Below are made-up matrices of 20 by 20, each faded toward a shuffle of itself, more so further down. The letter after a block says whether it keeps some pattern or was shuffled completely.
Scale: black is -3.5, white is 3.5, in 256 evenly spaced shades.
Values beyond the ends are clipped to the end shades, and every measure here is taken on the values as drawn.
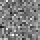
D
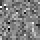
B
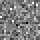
D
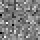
D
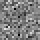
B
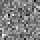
D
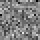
D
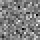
D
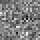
B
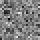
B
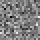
B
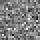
D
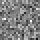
D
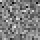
D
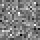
D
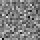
B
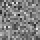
B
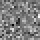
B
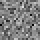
D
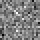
D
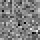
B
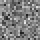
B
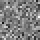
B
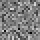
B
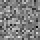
D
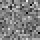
D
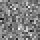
B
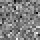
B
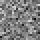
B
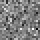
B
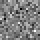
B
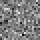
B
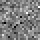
D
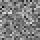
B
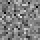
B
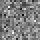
D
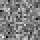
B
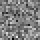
D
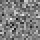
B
